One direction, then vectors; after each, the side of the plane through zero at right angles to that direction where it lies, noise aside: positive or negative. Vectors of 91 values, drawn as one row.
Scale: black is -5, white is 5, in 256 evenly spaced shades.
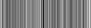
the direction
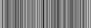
positive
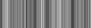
negative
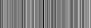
positive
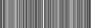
negative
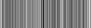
positive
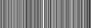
negative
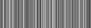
negative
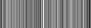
negative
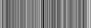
positive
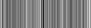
positive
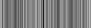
positive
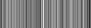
negative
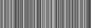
negative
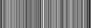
negative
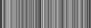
negative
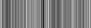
positive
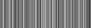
negative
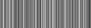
negative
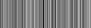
positive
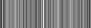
negative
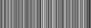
negative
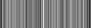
negative
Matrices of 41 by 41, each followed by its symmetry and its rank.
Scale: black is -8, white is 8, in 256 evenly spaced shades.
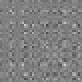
symmetric, rank three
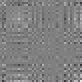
symmetric, rank two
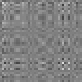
symmetric, rank two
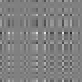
neither, rank one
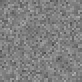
symmetric, full rank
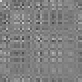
symmetric, rank three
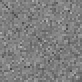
symmetric, full rank
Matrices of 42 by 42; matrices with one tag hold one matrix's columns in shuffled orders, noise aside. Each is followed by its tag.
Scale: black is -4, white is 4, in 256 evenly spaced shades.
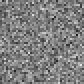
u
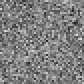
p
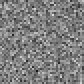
u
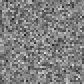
u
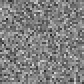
u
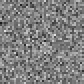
p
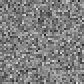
u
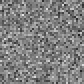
u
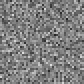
u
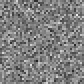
u
